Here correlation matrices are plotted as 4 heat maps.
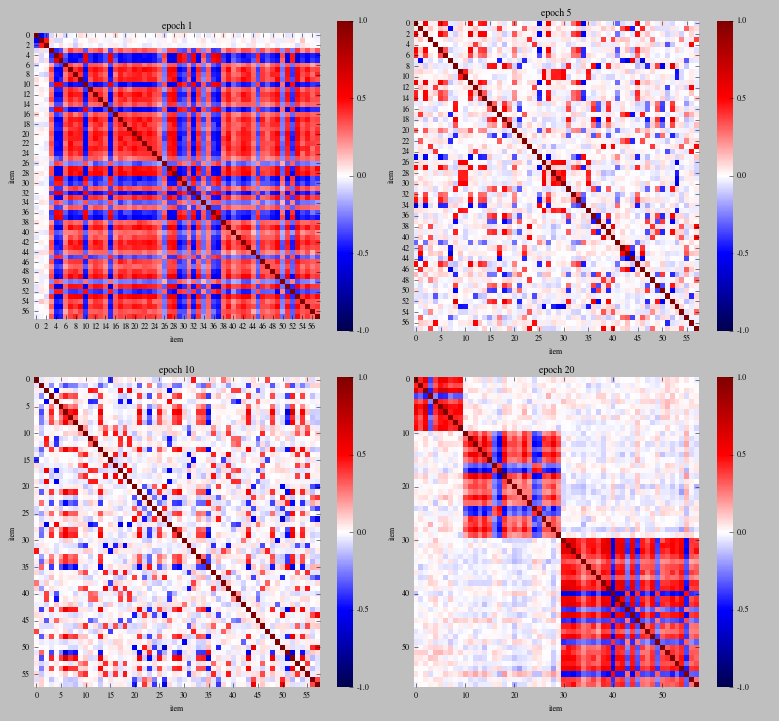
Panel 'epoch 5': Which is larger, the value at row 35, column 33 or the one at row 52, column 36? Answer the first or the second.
the second
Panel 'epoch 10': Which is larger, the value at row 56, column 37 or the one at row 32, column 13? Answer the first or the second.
the second
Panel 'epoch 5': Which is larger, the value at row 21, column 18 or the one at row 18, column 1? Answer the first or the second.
the second
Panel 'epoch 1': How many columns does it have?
58
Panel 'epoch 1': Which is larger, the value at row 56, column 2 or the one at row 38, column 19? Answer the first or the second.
the second
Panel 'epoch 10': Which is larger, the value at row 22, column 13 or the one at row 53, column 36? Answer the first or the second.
the second
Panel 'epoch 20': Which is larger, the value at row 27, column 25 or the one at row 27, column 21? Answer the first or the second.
the second
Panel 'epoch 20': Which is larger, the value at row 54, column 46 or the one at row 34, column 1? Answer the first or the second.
the first
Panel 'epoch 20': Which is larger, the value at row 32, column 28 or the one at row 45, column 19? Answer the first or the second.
the second
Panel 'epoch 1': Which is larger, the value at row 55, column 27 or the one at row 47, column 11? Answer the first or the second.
the first
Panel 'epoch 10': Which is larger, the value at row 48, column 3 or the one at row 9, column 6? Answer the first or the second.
the first
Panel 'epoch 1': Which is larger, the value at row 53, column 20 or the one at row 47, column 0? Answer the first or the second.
the first
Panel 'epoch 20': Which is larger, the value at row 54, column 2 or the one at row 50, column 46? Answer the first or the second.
the second
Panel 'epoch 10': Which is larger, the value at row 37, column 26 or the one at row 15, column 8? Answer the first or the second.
the first
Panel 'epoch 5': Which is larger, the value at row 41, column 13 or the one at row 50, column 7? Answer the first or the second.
the second
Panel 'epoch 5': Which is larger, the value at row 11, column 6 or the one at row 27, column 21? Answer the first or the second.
the first
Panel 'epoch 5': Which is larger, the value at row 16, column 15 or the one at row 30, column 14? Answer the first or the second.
the first
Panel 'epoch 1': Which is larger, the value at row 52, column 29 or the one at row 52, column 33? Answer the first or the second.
the first
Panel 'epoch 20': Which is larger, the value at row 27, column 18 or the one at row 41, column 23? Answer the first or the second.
the first
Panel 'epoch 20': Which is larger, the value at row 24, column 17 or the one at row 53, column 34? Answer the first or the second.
the first
